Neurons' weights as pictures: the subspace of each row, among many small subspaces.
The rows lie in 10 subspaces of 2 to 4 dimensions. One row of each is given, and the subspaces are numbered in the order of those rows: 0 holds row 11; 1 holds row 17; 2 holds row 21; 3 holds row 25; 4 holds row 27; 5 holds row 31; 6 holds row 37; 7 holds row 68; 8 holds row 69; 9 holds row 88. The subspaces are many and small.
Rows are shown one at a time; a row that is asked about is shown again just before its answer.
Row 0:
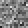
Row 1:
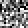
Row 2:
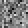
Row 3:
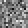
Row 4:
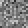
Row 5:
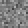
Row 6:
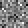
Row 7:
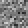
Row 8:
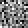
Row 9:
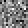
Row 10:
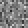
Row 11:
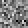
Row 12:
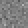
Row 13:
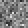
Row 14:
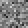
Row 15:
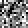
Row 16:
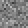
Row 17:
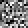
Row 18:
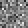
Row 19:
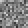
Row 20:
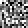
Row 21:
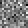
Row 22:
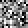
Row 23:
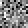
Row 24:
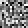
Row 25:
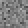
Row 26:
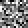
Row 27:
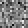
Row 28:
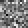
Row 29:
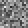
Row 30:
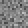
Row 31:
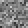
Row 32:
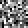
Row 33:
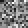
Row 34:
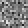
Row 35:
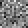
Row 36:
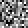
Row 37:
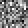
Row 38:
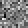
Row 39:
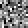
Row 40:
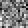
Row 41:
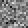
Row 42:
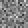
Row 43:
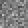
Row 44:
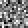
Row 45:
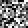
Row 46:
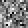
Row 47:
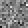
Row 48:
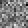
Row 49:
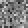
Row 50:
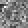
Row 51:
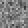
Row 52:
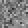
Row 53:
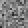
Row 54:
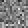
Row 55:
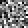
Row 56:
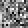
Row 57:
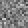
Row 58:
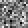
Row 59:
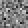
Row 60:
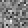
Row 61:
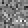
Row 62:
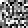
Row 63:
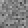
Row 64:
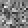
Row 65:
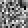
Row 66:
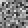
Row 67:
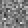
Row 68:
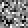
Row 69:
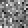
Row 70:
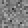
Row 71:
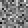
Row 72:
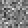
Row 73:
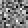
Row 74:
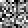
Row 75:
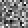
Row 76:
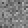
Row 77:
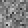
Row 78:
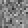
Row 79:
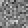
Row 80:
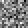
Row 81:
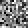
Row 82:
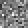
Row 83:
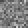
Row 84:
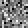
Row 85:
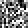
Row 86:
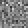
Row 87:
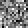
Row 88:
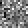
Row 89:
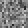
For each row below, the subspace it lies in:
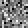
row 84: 1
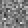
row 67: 3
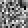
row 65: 6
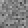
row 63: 0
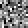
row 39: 0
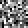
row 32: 0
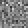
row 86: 1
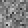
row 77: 4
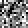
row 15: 7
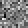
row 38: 9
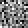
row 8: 7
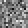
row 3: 4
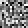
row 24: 1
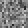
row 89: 6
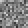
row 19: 5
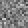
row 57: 2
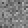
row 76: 8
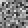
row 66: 3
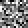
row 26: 5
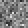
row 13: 4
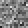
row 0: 5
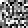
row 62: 1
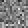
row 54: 0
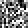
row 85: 6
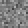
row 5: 2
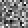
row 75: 8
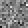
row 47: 5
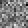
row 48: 2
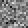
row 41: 9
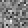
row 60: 8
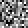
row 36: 7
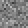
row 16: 9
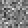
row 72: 9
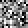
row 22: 8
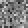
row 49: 8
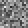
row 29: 8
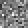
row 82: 0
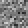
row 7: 5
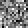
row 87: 6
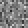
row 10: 4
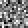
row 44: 0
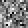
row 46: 4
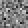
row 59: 3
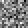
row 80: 2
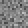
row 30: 5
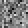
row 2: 7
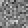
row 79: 9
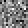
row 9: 4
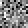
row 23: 9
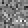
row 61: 0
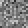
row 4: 9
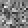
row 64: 7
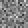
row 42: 2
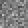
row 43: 0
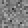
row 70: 1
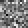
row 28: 5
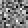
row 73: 3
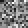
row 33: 2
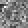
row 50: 8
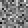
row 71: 2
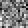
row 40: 6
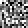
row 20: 1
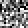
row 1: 6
